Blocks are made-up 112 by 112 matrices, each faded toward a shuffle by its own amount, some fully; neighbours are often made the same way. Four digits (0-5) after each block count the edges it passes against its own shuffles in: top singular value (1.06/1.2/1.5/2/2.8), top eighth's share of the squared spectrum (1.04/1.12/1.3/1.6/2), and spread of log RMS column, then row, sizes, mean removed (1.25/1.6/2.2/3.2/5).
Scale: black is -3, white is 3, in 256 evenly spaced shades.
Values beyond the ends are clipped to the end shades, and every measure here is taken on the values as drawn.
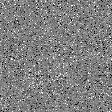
3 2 1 0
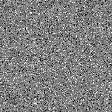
3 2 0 1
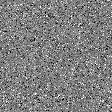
0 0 0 1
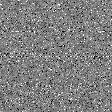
1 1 0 2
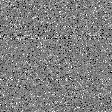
1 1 0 2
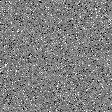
0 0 0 0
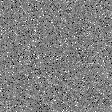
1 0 0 0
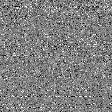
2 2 0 3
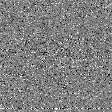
2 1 0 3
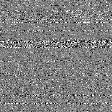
2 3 0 4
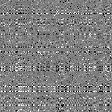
5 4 3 4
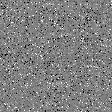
3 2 1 1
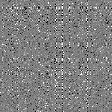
5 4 3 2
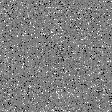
3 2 1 0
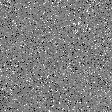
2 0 0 0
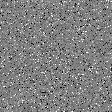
2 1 0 0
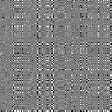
5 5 4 4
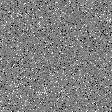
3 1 0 0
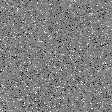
0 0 0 0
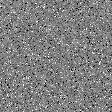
0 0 0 0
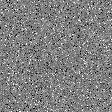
0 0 0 0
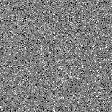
4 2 1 1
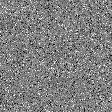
1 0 0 0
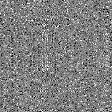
4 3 2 1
